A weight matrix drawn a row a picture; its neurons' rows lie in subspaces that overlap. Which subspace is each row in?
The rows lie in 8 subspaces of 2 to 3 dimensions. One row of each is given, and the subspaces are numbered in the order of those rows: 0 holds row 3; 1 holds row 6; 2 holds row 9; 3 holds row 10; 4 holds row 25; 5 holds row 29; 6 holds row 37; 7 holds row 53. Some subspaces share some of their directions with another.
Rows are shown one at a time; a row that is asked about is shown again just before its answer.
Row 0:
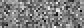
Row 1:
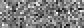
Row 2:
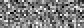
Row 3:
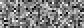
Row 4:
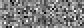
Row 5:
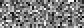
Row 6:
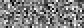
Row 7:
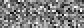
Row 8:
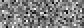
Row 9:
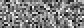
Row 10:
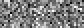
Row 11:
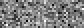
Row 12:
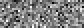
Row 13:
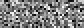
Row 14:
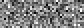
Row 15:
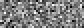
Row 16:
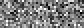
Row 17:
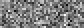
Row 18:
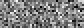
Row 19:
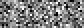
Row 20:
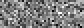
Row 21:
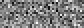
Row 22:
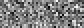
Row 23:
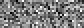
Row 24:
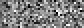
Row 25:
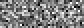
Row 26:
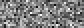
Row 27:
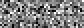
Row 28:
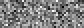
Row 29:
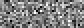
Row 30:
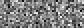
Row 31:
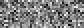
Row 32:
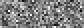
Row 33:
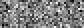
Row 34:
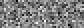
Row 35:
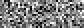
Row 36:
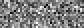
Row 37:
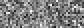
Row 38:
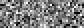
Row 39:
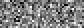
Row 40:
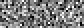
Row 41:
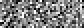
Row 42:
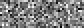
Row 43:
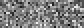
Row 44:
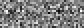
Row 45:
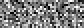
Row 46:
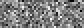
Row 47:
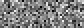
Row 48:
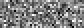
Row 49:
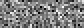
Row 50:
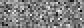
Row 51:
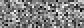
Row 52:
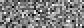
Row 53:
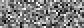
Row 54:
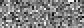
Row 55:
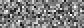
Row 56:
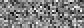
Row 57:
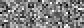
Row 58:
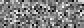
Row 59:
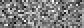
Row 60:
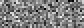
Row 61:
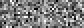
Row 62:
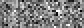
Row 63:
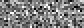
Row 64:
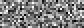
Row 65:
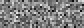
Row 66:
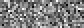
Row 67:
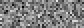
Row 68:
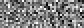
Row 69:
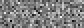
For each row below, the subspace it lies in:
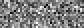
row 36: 3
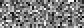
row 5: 2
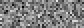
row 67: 3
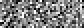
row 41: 5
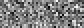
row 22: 6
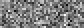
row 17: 7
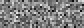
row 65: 6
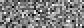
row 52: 5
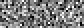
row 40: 4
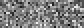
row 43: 6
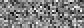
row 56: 4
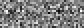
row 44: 3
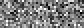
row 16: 2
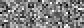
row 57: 0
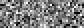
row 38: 6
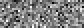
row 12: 5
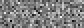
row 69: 5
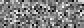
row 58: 6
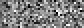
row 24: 7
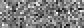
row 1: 7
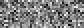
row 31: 0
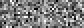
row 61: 1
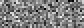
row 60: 2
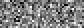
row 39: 5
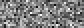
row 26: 2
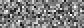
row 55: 3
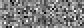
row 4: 1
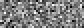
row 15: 5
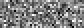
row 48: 2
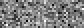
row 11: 1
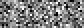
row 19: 0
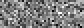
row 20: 2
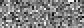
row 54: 2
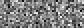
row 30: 4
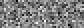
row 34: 1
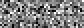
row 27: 3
